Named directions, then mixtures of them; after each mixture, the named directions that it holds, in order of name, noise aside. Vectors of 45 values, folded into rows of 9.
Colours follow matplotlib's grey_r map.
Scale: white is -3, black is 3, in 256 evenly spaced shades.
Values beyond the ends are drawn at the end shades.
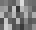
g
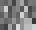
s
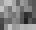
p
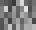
g, s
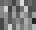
g, s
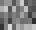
g, p, s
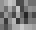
g, p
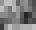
p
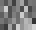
s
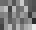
g, p, s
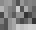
g, p, s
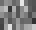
g, p, s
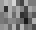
g, p, s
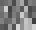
s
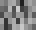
g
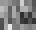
g, p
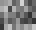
g, p, s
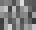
g, p, s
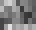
p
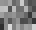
g, p, s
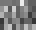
g, p, s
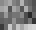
p, s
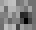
p, s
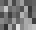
s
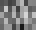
g, p, s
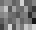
g, p, s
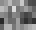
g, p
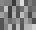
g, s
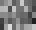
g, p, s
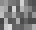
g, p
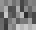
g, p, s
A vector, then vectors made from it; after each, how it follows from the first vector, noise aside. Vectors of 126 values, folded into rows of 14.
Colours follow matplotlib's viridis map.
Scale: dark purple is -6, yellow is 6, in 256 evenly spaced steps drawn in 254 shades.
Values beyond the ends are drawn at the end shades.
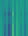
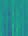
shrunk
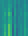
negated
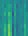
negated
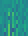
sign-scrambled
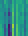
scaled up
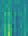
negated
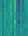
reversed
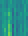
negated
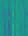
shrunk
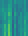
negated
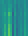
negated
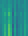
negated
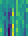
scaled up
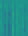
shrunk
